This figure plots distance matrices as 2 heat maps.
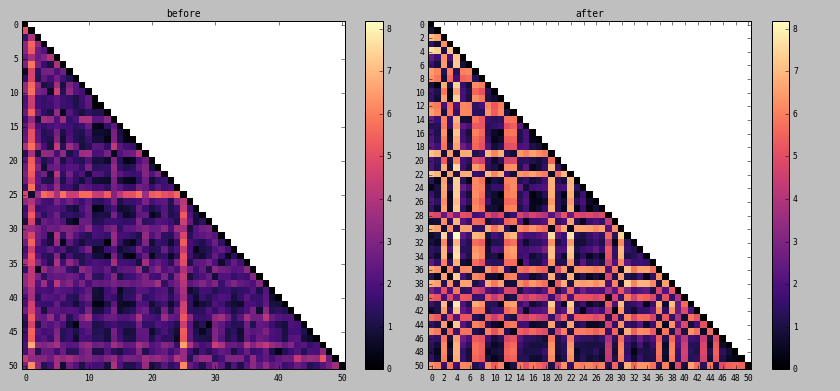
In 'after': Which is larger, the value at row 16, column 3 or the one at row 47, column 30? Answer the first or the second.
the second
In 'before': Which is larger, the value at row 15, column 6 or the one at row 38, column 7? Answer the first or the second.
the second
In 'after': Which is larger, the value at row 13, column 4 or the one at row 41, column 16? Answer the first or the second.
the first
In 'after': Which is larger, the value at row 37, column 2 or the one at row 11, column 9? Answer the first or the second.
the first
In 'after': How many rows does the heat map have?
51
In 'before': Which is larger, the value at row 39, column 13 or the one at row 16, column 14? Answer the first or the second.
the second
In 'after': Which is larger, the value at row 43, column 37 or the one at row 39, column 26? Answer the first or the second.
the first
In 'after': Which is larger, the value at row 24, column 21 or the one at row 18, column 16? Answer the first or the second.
the first
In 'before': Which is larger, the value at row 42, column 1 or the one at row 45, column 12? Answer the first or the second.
the first
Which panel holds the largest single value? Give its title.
after
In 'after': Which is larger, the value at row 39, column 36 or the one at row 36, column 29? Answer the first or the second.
the second
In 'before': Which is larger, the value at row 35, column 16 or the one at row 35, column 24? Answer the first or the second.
the second
